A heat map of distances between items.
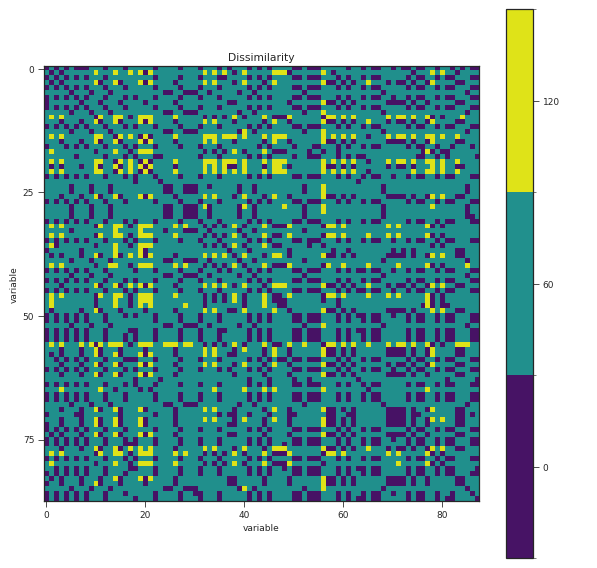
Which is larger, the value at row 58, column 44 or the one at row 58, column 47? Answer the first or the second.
the second
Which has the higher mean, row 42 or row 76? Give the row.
42
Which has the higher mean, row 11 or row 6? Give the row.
11
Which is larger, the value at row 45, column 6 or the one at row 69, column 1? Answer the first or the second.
the second
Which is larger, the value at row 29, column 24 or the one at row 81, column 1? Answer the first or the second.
the second
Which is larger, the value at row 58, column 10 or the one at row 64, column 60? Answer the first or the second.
the first
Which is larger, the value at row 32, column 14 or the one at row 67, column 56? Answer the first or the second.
the first
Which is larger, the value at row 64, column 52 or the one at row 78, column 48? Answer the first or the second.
the first
